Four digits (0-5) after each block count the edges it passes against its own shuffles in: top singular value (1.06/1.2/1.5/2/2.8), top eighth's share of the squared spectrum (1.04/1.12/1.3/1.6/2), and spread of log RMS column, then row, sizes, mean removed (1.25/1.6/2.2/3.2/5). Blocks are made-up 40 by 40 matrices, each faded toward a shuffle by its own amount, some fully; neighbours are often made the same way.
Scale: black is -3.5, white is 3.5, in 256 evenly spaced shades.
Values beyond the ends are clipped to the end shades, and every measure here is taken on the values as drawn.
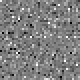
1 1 0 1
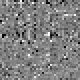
3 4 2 2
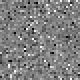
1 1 0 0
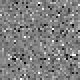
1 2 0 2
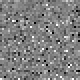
1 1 0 1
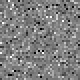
0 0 0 0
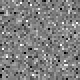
0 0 0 0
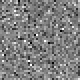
0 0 1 0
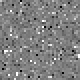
1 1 0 0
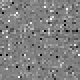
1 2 0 0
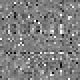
3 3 2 1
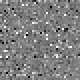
2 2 0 1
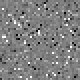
0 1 0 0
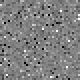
0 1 0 0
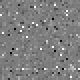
1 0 0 0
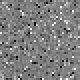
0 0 0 0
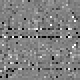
4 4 0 2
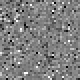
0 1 0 0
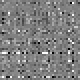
4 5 2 3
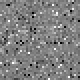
1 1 0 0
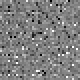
3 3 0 1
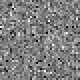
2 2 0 0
